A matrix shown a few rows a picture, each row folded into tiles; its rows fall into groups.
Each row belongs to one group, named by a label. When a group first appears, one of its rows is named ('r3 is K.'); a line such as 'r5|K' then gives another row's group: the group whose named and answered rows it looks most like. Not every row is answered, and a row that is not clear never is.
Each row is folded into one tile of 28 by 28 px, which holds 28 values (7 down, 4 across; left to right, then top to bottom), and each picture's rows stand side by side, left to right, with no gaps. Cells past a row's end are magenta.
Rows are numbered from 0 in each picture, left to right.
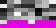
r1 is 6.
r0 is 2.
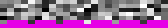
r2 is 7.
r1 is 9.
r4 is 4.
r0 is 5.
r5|9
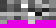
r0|5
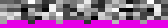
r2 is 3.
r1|9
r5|2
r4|4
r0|4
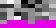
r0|7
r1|5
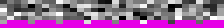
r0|4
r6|7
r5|2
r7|9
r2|3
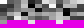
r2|6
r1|5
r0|9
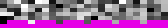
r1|2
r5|3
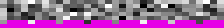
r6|7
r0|3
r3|3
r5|5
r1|7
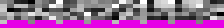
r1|5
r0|4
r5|3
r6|3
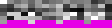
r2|4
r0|9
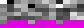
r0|3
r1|5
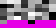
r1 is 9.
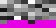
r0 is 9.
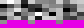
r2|3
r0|7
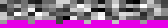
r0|6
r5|2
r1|4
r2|9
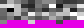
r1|5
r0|2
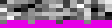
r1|5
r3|3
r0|4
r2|3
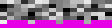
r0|7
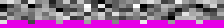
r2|6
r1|7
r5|7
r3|4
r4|5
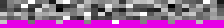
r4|6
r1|7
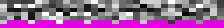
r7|2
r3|6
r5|6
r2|6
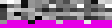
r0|7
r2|5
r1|9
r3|5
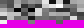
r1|7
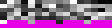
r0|2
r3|4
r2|7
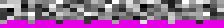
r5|7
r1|3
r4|7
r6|6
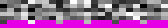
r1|7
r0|5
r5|5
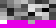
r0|6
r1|4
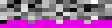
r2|4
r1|6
